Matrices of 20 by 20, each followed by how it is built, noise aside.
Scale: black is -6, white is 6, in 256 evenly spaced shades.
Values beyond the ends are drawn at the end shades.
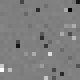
sparse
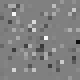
sparse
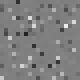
sparse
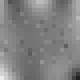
smooth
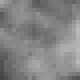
smooth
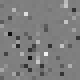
sparse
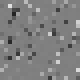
sparse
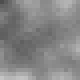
smooth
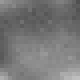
smooth
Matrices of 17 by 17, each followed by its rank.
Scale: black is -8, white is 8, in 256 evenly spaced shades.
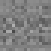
three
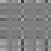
one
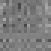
three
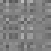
two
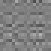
two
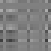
one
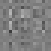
two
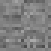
three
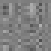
two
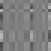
one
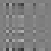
one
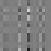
one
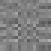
two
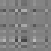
one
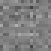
three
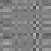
two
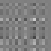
one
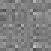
three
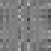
two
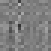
three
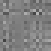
two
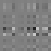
one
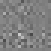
three
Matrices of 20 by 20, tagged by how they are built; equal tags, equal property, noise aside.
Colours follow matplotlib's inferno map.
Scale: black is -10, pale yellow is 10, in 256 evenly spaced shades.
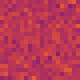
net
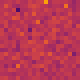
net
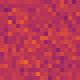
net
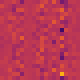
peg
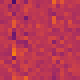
peg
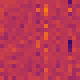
peg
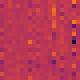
peg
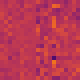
peg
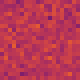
net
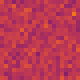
net
